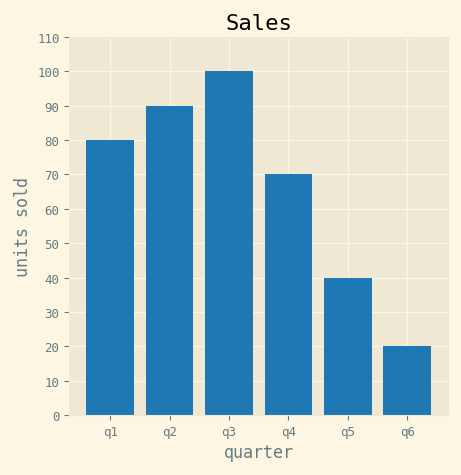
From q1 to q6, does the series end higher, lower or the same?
lower
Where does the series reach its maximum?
q3
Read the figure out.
Title: Sales
x-axis: quarter, ticks q1 q2 q3 q4 q5 q6
y-axis: units sold, ticks 0 10 20 30 40 50 60 70 80 90 100 110
Values:
80 90 100 70 40 20
